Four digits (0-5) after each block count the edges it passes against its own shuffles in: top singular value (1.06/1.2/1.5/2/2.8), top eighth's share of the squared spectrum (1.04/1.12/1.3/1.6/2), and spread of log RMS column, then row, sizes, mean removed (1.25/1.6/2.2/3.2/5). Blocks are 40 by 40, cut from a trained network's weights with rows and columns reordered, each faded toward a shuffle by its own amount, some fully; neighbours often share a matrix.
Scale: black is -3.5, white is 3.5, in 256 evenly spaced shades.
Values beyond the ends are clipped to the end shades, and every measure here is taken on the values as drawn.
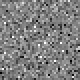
0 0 0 0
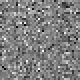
2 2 1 0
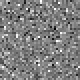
0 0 0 0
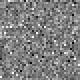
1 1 0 0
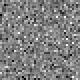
0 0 0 0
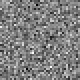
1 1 0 0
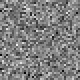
1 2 0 0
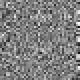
4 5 2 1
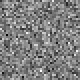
2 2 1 0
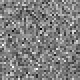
0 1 0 0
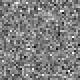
0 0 0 0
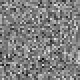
1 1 0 0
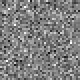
2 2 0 0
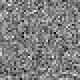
0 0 0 0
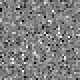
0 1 0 0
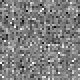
2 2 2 0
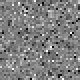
1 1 1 0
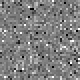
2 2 1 0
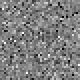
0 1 0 0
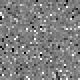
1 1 0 0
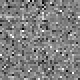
2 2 1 0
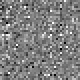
2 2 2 0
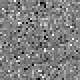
2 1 1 0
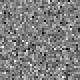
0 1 0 0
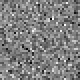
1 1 0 0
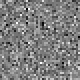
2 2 0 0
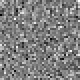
2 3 1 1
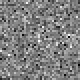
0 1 0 0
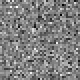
1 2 1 0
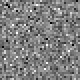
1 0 0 0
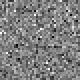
1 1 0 1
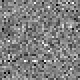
3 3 1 1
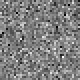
1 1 0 0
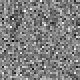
2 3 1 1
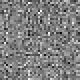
3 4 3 2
